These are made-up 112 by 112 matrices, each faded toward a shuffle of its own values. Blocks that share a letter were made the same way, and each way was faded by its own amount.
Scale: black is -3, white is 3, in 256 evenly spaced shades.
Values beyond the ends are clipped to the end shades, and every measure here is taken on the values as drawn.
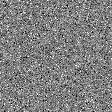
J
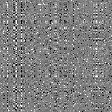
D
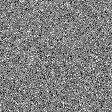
J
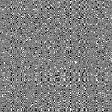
D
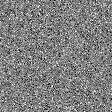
J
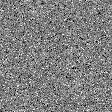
J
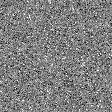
J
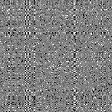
D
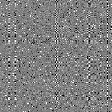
D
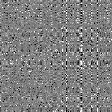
D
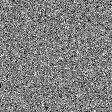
J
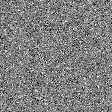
J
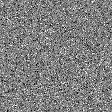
J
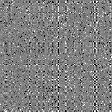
D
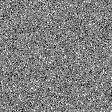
J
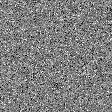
J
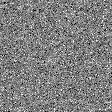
J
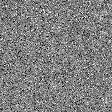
J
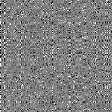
D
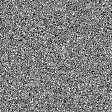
J
